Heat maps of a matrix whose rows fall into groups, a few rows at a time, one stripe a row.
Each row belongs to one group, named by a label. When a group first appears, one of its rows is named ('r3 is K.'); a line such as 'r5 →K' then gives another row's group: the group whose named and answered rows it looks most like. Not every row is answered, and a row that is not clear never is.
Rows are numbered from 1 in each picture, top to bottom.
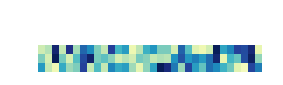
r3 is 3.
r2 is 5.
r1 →5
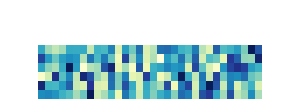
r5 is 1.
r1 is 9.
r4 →5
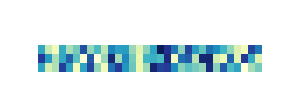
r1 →3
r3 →3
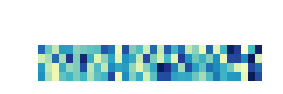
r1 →9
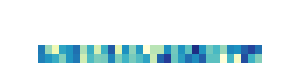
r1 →9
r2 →1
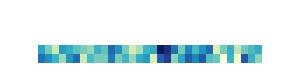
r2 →1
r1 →3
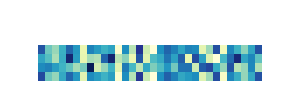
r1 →9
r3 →1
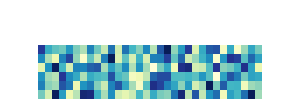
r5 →3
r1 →1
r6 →5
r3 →5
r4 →3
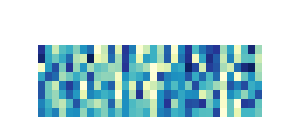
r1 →1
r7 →1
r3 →5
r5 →9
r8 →1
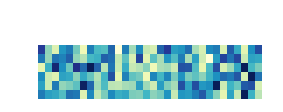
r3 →5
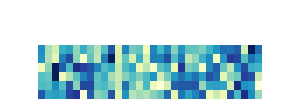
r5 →5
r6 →1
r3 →5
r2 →9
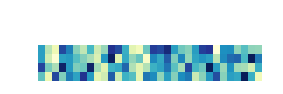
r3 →3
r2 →9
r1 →3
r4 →5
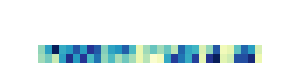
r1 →5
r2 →5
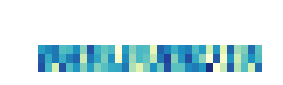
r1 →1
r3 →3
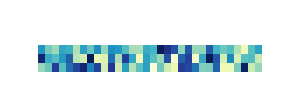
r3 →5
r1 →3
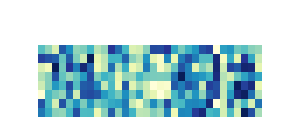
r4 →5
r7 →3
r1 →3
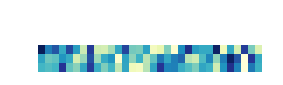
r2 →9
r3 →3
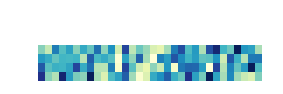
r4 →3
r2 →9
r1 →5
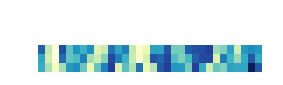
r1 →3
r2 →3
